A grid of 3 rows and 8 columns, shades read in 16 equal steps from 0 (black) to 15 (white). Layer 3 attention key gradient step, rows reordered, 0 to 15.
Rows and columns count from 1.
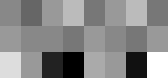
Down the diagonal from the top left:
8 8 2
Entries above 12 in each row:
0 0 2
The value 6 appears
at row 1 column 2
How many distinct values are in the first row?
5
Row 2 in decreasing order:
9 9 9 8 8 8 7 7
